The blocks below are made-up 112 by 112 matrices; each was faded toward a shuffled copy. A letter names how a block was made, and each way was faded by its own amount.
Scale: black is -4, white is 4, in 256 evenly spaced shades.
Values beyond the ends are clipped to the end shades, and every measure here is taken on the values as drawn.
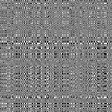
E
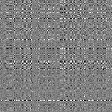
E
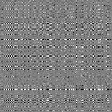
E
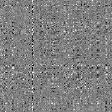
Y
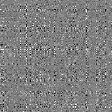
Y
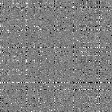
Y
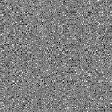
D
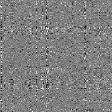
Y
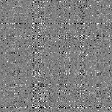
Y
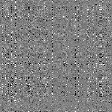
Y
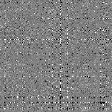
Y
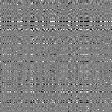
E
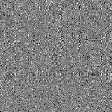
D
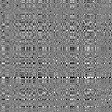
E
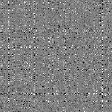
Y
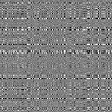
E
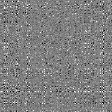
Y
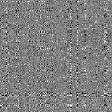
Y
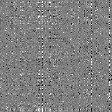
Y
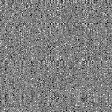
D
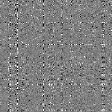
Y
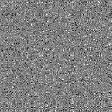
D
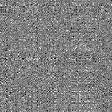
D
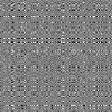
E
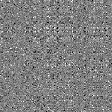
D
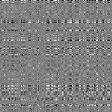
E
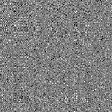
D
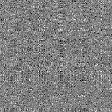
D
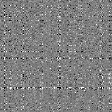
Y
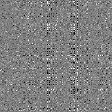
Y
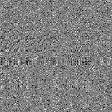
D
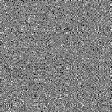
D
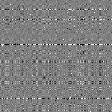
E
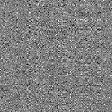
D
